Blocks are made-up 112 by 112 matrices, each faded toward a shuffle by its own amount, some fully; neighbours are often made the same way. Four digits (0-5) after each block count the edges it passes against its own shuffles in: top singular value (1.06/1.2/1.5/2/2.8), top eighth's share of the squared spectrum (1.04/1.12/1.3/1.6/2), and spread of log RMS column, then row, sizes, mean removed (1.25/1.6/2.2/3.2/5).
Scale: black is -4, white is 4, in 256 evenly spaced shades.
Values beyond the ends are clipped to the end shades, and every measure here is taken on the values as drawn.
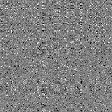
4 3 2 2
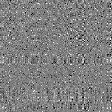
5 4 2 3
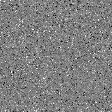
3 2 0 0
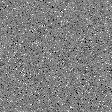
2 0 0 0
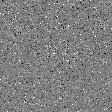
1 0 0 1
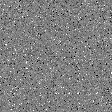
1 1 0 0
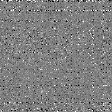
2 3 3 3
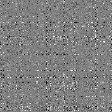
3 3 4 4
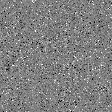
1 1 1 1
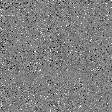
1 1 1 2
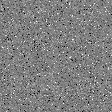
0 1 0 0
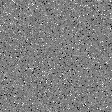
0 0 0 0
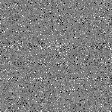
1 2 2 2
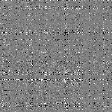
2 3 3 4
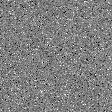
1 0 0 0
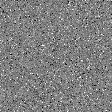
0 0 0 0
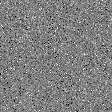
1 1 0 0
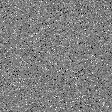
0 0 0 0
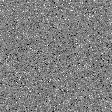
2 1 0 0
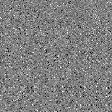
4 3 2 2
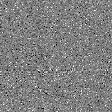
3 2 1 1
